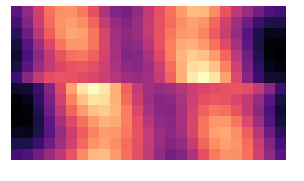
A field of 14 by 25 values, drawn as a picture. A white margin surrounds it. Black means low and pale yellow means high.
A half turn leaves it unchanged. No lone cell stands out from its neighbours. On average the colour sits 50% of the way up the scale. Upright stripes repeat 2 times across the table. There is no overall slope.
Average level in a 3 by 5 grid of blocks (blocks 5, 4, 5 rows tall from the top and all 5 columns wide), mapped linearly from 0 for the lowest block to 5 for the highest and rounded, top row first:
2 4 3 5 0 / 1 5 3 5 1 / 0 5 3 4 2
